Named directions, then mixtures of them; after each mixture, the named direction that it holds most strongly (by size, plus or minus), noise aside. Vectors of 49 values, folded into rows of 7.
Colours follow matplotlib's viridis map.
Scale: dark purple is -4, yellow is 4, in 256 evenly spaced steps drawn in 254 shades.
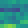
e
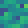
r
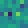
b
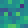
b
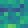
e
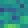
e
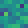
r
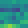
e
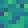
r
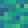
r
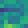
e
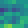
e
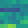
e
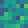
r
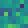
b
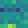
e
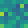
r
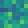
r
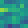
e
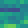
e
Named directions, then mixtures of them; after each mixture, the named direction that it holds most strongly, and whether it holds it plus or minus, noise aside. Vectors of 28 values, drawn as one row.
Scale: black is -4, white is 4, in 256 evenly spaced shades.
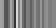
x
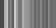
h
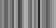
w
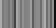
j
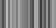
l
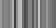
w, minus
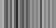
h, minus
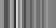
x, plus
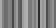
w, plus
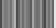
j, minus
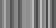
l, minus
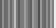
j, minus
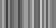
l, minus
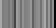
j, plus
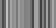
l, plus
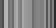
h, plus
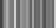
j, minus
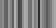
w, plus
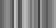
w, plus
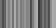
l, plus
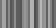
l, minus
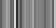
x, minus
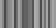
h, minus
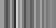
x, plus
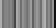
j, plus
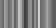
w, minus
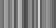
w, minus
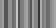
w, plus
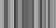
h, minus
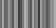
w, plus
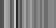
x, minus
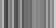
h, minus
